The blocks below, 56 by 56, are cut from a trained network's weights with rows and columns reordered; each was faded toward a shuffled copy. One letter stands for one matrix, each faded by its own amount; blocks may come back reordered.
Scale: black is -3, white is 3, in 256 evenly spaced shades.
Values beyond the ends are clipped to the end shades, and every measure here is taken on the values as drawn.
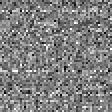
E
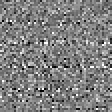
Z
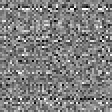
Z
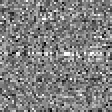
E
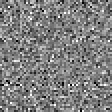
E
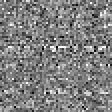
E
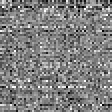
Z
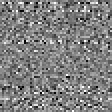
Z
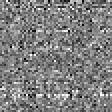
E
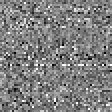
E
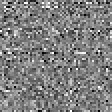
Z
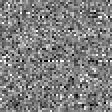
E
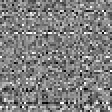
Z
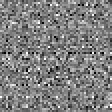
Z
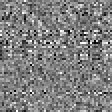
Z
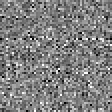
E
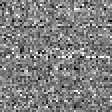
E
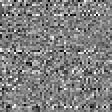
Z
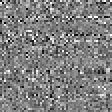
Z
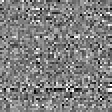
Z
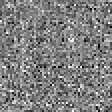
E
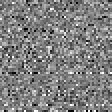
Z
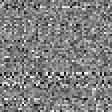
Z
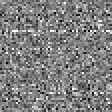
E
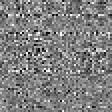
Z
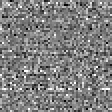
E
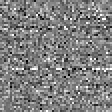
E
